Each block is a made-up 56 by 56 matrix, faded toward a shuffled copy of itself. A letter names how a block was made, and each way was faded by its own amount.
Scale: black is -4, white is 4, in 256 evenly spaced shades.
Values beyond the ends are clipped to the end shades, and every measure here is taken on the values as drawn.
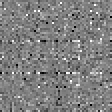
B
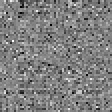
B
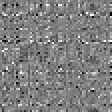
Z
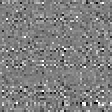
Z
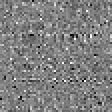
B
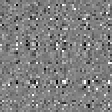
Z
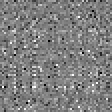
B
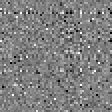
B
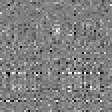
Z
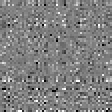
Z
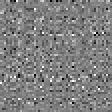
Z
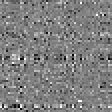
Z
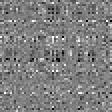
Z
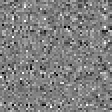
B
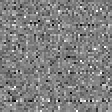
B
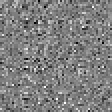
B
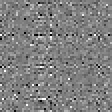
Z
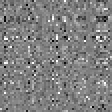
Z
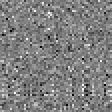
B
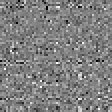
B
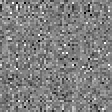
B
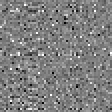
B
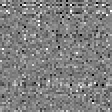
B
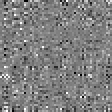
Z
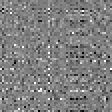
Z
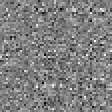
B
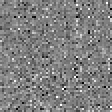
B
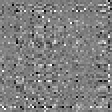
Z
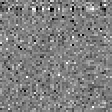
B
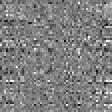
Z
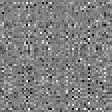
Z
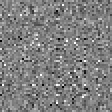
B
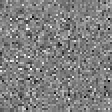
B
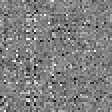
B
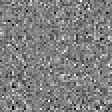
B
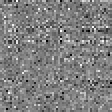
B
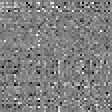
Z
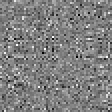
B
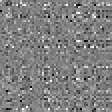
Z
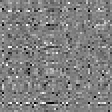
Z
